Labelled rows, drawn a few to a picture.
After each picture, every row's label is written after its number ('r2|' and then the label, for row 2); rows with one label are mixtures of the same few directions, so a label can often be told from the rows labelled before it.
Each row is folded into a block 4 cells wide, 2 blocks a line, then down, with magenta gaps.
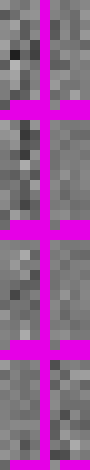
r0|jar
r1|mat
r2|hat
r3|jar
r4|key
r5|jar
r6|jar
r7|jar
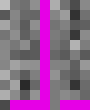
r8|jar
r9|hat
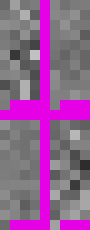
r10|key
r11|key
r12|jar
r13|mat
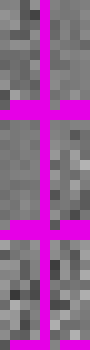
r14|hat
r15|mat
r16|jar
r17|mat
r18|jar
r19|mat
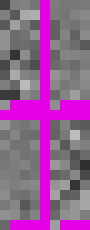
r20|jar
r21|mat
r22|jar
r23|mat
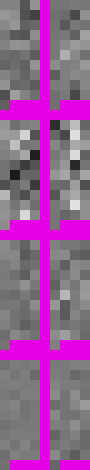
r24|hat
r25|key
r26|key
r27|hat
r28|hat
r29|jar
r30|hat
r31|mat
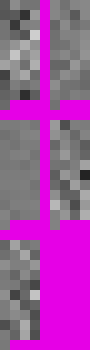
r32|key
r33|mat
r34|hat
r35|key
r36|key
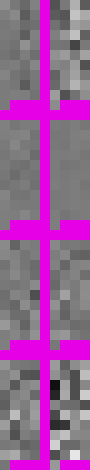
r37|hat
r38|hat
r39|key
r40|hat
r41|key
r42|jar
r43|jar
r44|mat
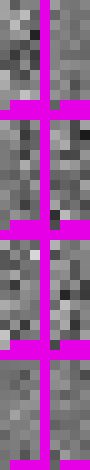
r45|key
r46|jar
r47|hat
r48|hat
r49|hat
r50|jar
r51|key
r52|hat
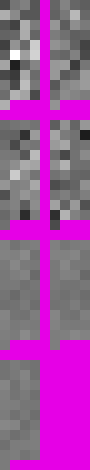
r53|jar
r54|mat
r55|key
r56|hat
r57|key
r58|key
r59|mat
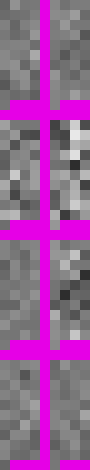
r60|key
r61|key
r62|jar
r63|hat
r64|mat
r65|key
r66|mat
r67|key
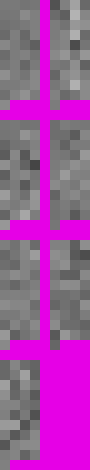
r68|mat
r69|hat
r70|mat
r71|key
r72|hat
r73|hat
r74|mat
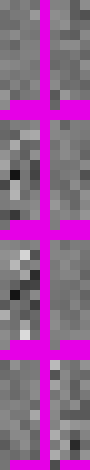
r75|hat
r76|hat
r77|jar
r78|key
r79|key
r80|key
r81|key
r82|jar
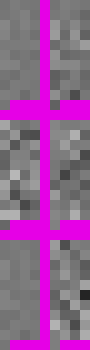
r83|mat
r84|mat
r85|jar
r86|key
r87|mat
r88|key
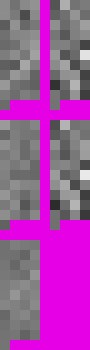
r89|mat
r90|key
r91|jar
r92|key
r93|key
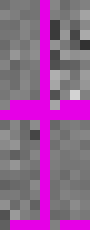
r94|jar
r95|mat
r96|hat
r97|jar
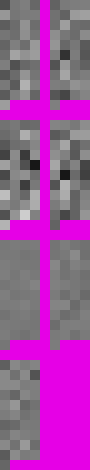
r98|jar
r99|jar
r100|mat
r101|jar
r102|mat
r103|mat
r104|hat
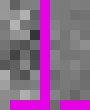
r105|key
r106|mat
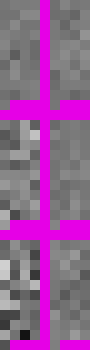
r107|jar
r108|key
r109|hat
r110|jar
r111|mat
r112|key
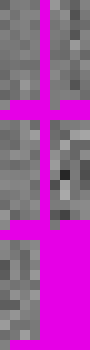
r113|jar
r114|hat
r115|hat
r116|jar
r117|mat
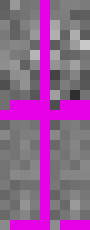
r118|key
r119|mat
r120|jar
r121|jar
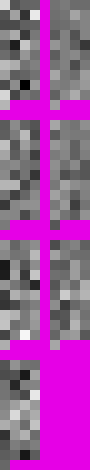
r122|hat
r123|mat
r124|mat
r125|jar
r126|mat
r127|jar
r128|key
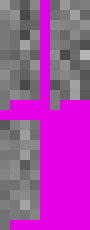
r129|hat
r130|key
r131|hat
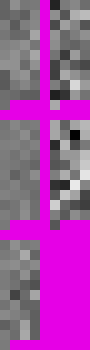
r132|key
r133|jar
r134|key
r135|mat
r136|key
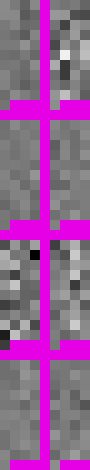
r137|hat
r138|jar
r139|key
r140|mat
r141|hat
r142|hat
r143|hat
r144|mat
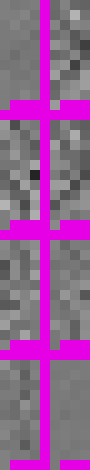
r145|key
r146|mat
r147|key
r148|mat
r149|mat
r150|key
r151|hat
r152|jar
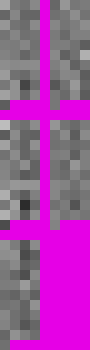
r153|jar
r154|key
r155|jar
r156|hat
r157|hat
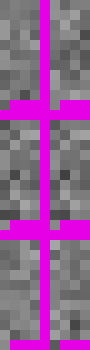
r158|mat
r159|key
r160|jar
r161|jar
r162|hat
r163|jar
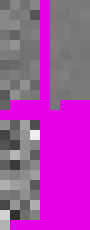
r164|hat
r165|jar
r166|hat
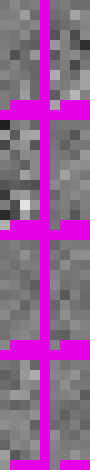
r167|key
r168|mat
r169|jar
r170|key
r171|mat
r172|jar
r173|hat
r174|key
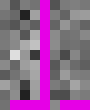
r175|key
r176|jar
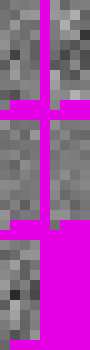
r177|jar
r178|key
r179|hat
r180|jar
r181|jar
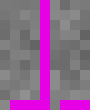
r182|mat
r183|key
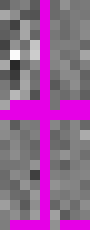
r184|jar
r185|key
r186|key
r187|hat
